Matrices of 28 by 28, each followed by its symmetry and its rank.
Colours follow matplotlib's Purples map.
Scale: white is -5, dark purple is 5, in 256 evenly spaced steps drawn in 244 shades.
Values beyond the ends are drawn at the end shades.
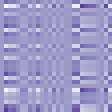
neither, rank one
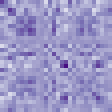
symmetric, rank three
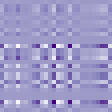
neither, rank one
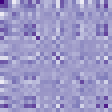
symmetric, rank three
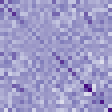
symmetric, rank five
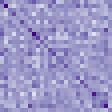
symmetric, rank five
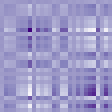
symmetric, rank one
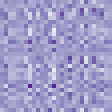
neither, rank three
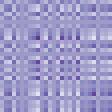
symmetric, rank one
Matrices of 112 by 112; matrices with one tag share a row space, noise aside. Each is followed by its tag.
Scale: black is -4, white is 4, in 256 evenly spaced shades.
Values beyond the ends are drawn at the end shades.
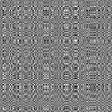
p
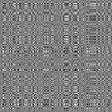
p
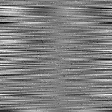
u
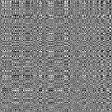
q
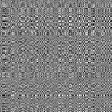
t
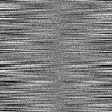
u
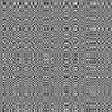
p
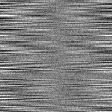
u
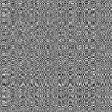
t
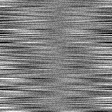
u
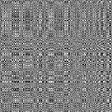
q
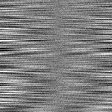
u
